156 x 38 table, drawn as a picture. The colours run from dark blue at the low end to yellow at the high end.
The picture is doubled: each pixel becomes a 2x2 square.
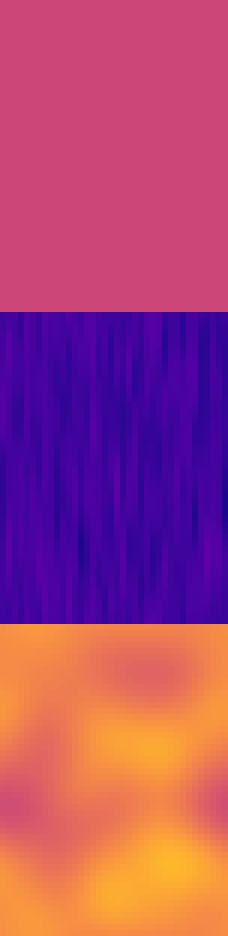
The table splits into 3 rows of 1 panel. Panel 1,1: middling, flat. Panel 2,1: very low, streaked downward, faint in contrast. Panel 3,1: high, smooth.
